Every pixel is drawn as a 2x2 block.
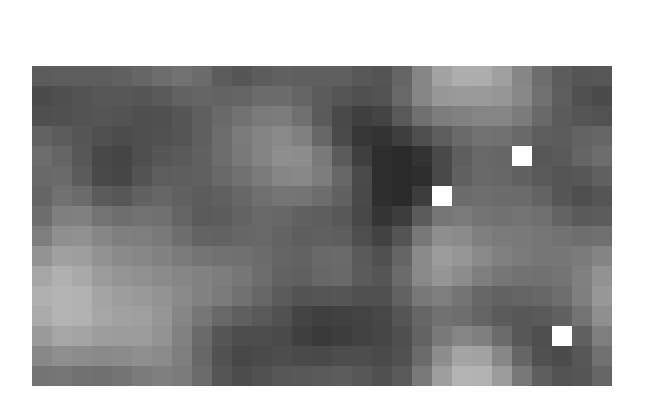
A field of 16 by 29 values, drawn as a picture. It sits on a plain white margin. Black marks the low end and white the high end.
Histogram: skewed, a long tail of high values. Average level on the scale: 40%. Lone odd cells: 3, each higher than its neighbours. Mirror symmetry: none. Grain: blotchy.
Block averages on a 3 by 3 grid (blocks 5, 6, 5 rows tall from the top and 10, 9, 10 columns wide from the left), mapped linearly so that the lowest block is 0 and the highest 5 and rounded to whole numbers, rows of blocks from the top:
1 1 3
3 1 3
5 0 3
